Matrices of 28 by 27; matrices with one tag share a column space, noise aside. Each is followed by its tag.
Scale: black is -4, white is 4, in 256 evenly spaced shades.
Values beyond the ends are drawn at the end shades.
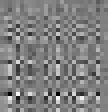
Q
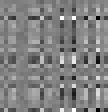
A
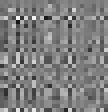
A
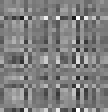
A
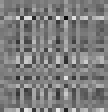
A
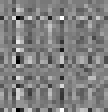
A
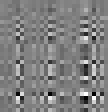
Q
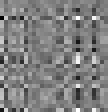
A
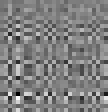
Q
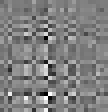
Q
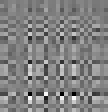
Q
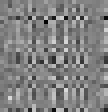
A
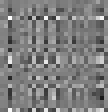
A
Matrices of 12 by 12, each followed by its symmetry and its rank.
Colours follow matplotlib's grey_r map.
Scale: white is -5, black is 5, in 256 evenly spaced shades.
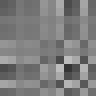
symmetric, rank one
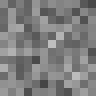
neither, full rank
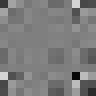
symmetric, rank two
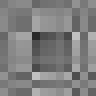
symmetric, rank one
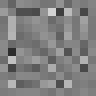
antisymmetric, rank two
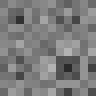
symmetric, rank two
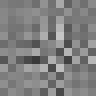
antisymmetric, rank two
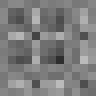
symmetric, rank two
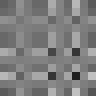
symmetric, rank one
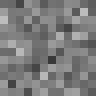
neither, full rank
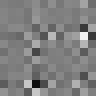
antisymmetric, rank two
